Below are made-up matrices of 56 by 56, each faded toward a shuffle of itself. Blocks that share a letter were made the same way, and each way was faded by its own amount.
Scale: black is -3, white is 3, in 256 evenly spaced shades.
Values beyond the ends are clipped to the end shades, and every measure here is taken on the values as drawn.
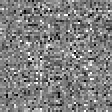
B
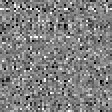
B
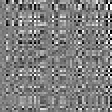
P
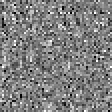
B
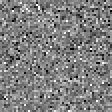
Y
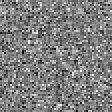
Y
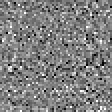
B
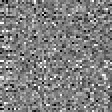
B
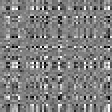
P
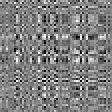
P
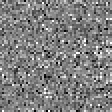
B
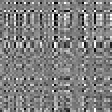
P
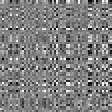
P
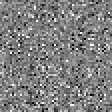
B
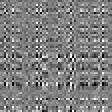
P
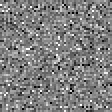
Y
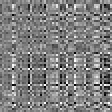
P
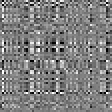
P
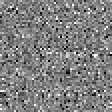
B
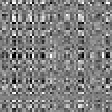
P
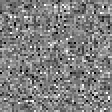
B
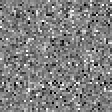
Y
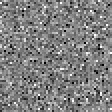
Y
